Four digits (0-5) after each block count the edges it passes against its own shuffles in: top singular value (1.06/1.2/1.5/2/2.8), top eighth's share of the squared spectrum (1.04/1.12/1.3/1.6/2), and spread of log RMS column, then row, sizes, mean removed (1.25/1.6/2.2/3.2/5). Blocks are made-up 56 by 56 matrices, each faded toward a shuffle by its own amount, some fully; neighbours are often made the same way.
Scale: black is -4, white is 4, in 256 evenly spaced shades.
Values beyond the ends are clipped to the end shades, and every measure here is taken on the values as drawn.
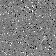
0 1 0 0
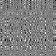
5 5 3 3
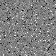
2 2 1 0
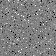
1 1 0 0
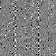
4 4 2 0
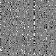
3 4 2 0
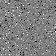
2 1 0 0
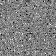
2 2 0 0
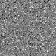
3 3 1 1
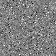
2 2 0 0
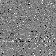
3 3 0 1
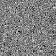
3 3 1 1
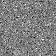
0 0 0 0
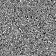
0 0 0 0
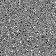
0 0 0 0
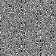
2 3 3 0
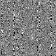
2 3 3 0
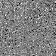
2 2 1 0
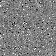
0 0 0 0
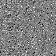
2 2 1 0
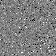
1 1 0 0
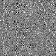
3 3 2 2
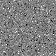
0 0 0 0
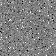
1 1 1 0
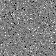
1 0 0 0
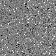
2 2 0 0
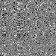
4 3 2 2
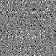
3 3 1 1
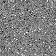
2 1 0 0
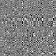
4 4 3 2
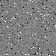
2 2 0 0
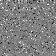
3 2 0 1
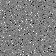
1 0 0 0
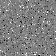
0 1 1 0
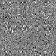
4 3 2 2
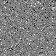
2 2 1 0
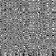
4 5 3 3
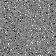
2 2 1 0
